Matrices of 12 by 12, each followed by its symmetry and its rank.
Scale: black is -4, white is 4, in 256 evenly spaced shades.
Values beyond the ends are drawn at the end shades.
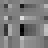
neither, rank one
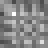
symmetric, rank two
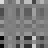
neither, rank one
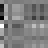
neither, rank one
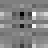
neither, rank one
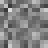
symmetric, rank two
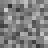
antisymmetric, full rank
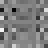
neither, rank two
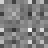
symmetric, rank two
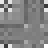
symmetric, rank two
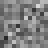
antisymmetric, full rank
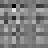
neither, rank two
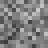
antisymmetric, full rank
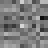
neither, rank two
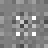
symmetric, rank two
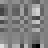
neither, rank one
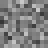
antisymmetric, full rank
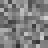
antisymmetric, full rank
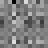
neither, rank two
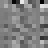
neither, rank two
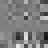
neither, rank two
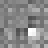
symmetric, rank two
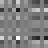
neither, rank one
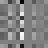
neither, rank one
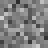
antisymmetric, full rank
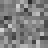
antisymmetric, full rank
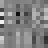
neither, rank two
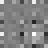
symmetric, rank two
